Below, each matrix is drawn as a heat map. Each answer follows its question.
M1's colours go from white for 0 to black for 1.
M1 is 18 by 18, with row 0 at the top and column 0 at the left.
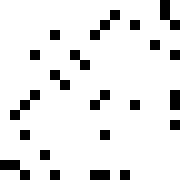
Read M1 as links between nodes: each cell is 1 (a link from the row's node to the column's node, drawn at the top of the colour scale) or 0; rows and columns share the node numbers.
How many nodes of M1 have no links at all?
1
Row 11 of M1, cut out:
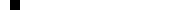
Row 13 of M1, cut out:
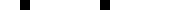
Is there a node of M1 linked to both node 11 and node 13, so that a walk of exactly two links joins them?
no
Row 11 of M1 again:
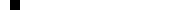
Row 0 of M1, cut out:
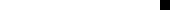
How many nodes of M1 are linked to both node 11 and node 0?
0
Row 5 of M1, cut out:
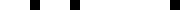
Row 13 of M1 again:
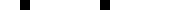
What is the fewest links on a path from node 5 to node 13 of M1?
3
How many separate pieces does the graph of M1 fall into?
5
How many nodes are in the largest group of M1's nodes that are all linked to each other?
3
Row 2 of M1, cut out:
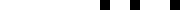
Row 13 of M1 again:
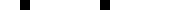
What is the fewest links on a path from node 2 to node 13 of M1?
1
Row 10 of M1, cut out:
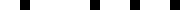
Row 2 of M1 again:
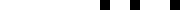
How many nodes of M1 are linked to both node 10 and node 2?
2
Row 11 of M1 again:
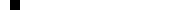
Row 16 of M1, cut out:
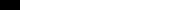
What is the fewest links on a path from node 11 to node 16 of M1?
2
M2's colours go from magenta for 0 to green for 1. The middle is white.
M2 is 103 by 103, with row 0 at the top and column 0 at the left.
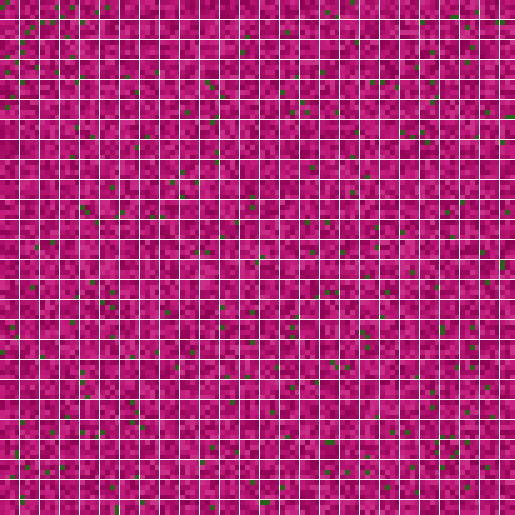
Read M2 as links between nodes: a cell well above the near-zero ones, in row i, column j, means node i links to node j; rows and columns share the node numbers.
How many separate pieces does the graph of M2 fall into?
6
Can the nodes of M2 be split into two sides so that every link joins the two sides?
no
